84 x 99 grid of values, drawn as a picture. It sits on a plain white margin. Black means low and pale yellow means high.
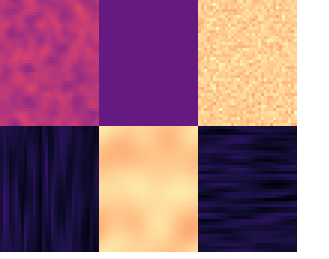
It is made of 2 by 3 panels. Panel 1,1: middling, blotchy, faint in contrast. Panel 1,2: low, flat. Panel 1,3: very high, fine-grained, faint in contrast. Panel 2,1: very low, streaked downward, faint in contrast. Panel 2,2: very high, smooth, faint in contrast. Panel 2,3: very low, streaked across, faint in contrast.
